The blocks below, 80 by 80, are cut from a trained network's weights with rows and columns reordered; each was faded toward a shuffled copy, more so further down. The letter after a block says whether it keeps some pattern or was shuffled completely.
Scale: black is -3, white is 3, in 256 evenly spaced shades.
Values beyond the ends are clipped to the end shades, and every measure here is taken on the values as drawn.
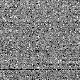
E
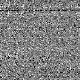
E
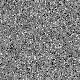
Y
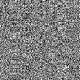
E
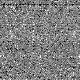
E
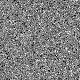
Y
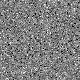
Y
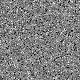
Y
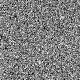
Y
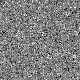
Y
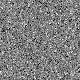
Y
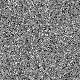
Y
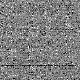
E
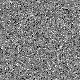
Y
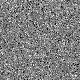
Y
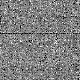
E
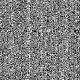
E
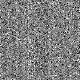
E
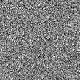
E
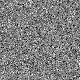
Y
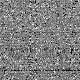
E
